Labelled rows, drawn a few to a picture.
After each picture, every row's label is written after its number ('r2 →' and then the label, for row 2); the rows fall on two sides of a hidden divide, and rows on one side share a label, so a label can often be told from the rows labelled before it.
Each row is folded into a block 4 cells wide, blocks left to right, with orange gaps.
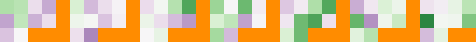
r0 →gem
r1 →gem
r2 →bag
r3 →gem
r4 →bag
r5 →bag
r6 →bag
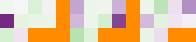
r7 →gem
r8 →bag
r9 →gem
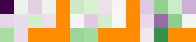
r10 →bag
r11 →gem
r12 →bag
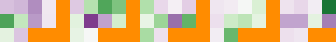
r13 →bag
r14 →bag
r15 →gem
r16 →bag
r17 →bag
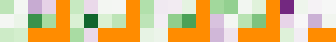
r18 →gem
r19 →gem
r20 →gem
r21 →gem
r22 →bag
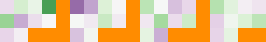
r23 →bag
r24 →bag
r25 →gem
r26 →gem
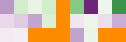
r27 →bag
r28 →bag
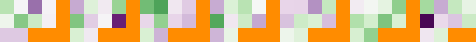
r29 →gem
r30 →bag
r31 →gem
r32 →bag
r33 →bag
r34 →bag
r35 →gem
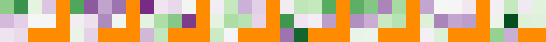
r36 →gem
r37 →gem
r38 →bag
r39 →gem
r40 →bag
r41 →gem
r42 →bag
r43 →gem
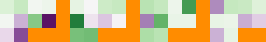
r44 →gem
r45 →bag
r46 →gem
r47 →bag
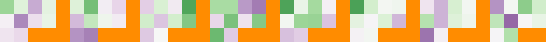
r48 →gem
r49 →gem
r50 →bag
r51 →gem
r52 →gem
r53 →gem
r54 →bag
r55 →bag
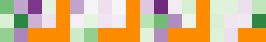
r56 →gem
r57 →bag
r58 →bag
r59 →gem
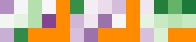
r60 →bag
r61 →gem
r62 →bag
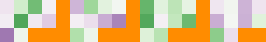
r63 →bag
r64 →bag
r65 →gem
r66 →gem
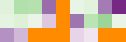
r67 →gem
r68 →gem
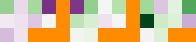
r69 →gem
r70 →bag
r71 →bag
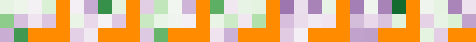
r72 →bag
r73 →bag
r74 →bag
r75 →gem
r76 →bag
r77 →bag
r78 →gem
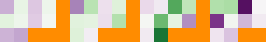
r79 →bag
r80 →bag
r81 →bag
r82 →gem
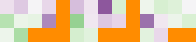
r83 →bag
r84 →bag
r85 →gem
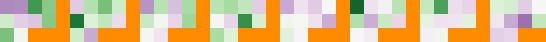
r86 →bag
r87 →bag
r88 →bag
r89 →gem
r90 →bag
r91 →gem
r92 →gem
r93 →gem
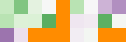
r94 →gem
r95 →gem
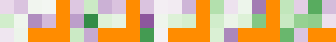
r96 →bag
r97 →gem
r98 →gem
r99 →gem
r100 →gem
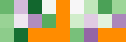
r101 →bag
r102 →bag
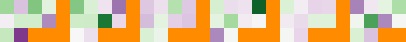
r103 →gem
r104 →gem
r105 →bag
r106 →bag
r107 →gem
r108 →bag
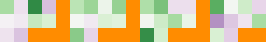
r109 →gem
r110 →gem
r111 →gem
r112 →gem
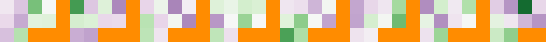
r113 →bag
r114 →gem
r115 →bag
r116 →gem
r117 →bag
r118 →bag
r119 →bag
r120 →bag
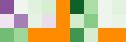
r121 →bag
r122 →gem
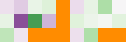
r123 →bag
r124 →bag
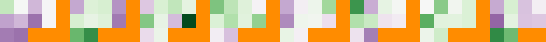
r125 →gem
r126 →bag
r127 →bag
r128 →gem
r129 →bag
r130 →gem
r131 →bag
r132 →bag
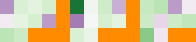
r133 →bag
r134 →gem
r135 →gem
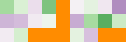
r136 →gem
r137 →gem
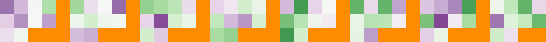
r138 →bag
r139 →gem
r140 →gem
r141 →bag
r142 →bag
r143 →gem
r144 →bag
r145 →gem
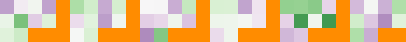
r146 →bag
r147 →gem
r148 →bag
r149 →gem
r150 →gem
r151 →bag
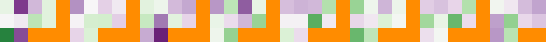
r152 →gem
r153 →bag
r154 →gem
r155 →bag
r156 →bag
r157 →gem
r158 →bag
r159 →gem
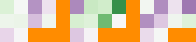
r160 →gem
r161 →bag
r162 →gem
